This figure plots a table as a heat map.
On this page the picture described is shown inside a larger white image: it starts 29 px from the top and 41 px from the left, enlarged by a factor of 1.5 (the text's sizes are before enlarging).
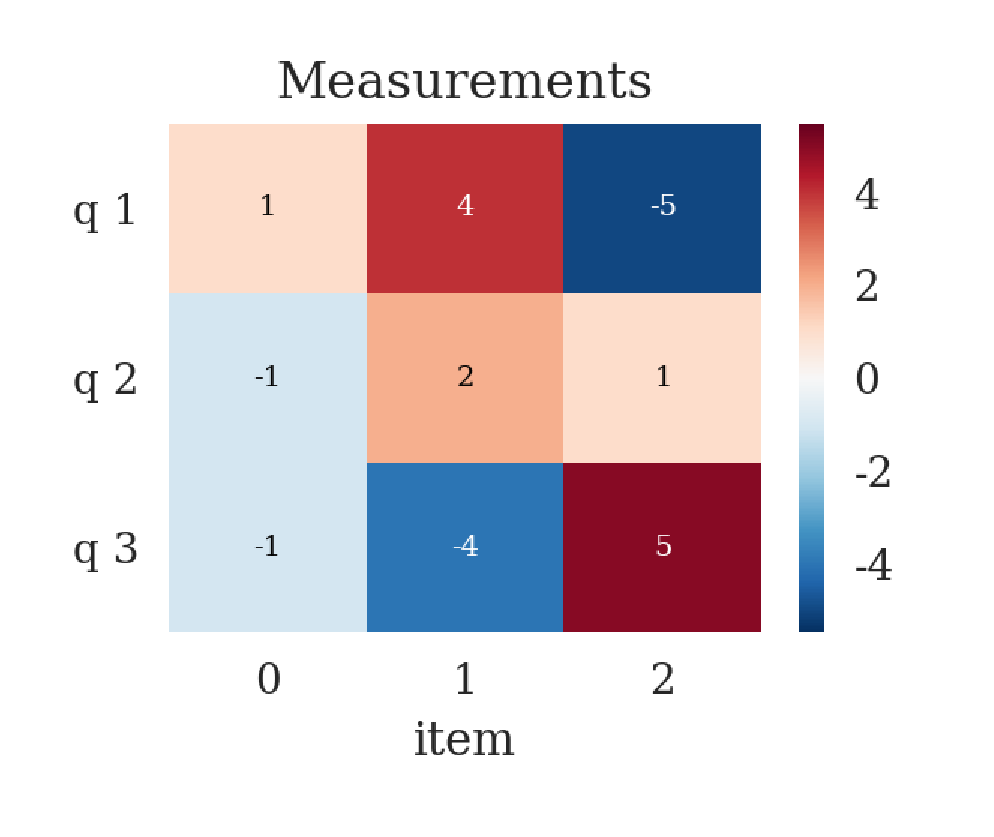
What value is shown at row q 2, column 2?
1
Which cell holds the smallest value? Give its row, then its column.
q 1, 2
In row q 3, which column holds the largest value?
2
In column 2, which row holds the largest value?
q 3
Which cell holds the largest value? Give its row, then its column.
q 3, 2
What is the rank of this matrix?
2
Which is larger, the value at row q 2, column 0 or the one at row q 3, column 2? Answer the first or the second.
the second
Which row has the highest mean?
q 2
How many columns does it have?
3
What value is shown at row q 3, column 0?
-1
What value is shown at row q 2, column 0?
-1
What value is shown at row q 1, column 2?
-5
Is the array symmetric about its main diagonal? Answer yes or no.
no
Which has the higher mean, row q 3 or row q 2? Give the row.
q 2
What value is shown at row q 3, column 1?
-4
